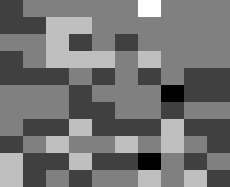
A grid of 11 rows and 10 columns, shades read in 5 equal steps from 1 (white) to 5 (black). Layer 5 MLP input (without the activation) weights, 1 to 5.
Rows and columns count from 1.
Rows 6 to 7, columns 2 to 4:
3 3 4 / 3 3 4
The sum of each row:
29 30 31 27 37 35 33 35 29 35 30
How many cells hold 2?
17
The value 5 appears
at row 6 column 8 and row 10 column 7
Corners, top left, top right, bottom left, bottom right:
4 3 2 4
